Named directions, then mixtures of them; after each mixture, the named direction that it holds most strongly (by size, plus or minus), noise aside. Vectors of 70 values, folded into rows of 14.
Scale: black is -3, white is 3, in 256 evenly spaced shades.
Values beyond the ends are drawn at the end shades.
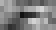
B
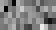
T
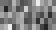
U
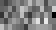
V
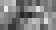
B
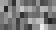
T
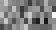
V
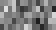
V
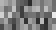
V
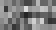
B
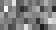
T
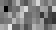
U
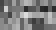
B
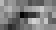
B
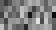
V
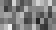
U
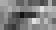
B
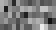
T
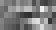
B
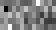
U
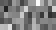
U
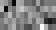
T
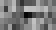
B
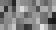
T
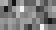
T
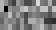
T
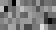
T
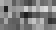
B
